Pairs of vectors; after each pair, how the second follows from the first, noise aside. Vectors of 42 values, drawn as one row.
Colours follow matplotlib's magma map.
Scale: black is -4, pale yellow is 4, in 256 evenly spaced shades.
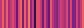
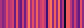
wrapped around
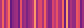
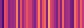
reversed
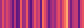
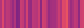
shrunk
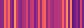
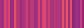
shrunk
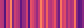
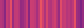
shrunk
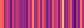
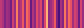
wrapped around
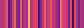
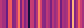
negated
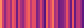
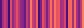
reversed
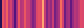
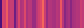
shrunk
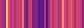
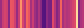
reversed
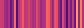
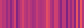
shrunk
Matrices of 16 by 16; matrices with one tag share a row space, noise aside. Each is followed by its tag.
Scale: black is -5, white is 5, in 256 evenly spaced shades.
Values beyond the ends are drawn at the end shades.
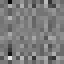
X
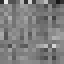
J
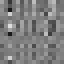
X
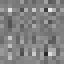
X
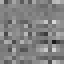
J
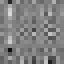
X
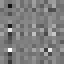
X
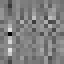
X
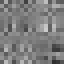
J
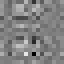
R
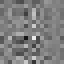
R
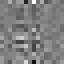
R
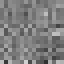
J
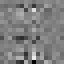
R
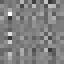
X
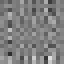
X
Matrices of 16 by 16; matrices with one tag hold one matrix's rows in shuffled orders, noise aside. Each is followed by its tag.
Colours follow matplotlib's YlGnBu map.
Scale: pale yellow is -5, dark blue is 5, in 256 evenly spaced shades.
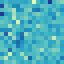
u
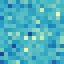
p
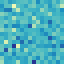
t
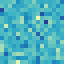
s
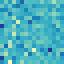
u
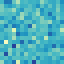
t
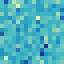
s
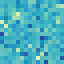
s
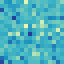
p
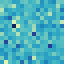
t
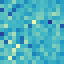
u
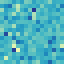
t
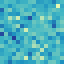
p
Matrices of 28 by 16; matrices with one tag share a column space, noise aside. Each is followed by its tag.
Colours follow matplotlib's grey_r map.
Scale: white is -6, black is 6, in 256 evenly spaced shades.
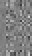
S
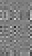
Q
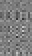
Q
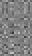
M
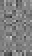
S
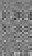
Q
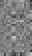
S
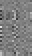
Q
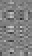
Q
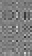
Q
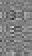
Q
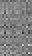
M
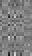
S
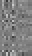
S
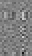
Q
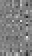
S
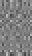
S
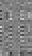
Q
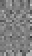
S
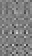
M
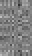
S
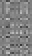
M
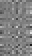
M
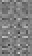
M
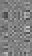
Q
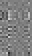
Q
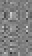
Q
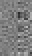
Q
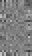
S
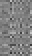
M
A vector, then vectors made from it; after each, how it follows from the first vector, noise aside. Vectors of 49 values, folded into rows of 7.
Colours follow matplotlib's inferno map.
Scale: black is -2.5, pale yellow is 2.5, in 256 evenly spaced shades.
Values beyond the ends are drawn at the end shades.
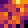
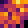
copied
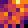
copied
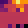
partly zeroed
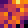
copied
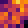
copied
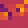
partly zeroed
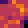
partly zeroed
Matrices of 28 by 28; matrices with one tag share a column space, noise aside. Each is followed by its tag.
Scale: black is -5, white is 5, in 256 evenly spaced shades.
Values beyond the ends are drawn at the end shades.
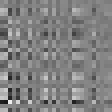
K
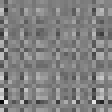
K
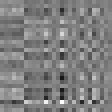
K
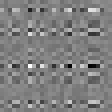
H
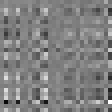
K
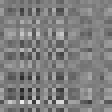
K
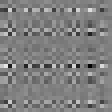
H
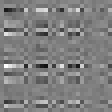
H
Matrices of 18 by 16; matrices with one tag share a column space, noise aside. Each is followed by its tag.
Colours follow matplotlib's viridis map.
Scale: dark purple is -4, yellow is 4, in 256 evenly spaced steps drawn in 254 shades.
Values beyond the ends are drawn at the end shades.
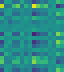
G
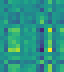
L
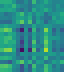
L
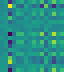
G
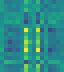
L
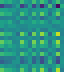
G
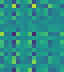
G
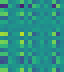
G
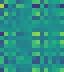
G
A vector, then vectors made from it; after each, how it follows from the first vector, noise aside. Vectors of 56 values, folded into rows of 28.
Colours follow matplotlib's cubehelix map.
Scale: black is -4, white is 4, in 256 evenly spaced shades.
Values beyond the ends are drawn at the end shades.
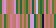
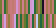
wrapped around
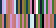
scaled up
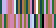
scaled up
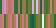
sign-scrambled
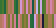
sign-scrambled
